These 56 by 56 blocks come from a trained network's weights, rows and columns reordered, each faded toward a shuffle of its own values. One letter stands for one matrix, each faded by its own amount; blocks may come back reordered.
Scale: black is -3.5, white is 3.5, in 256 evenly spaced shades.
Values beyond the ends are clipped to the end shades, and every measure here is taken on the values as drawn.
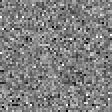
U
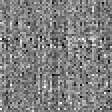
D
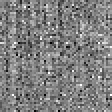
D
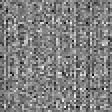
D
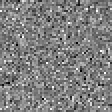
U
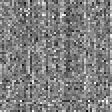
D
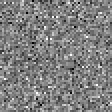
U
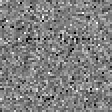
U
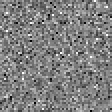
U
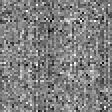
D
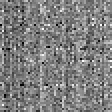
D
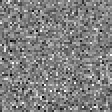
U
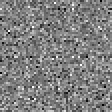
U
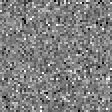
U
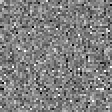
U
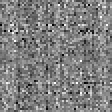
D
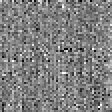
D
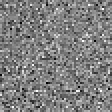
U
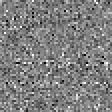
U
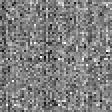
D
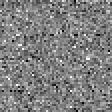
U
